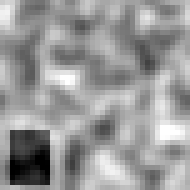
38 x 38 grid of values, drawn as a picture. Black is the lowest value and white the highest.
The ninth with the lowest average is the bottom left. In the bottom left lies a patch that is lower than the rest. The halves do not mirror each other. The bottom left is the roughest part.
